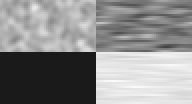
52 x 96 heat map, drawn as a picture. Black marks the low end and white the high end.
The table splits into 2 rows of 2 panels. Panel 1,1: high, blotchy. Panel 1,2: middling, streaked across. Panel 2,1: very low, flat. Panel 2,2: very high, streaked across, faint in contrast.
